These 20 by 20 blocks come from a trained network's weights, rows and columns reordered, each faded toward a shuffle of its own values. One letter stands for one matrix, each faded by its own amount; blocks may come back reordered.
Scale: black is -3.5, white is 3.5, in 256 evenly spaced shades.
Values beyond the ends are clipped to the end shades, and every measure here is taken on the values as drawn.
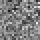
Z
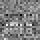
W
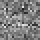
W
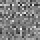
W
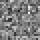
Z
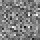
W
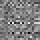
W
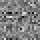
W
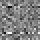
W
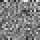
W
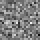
W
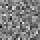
Z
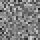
Z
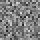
Z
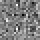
Z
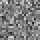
W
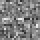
W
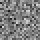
Z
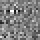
W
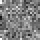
Z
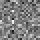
Z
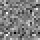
Z
